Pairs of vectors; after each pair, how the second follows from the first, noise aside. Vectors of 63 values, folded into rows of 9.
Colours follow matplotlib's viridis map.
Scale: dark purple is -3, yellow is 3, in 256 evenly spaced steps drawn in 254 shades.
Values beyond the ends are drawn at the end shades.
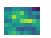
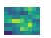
reversed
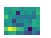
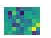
shuffled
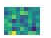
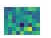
shuffled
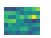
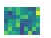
shuffled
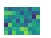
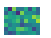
wrapped around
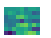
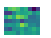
reversed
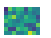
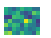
wrapped around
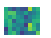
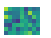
shuffled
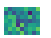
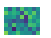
reversed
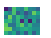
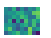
reversed
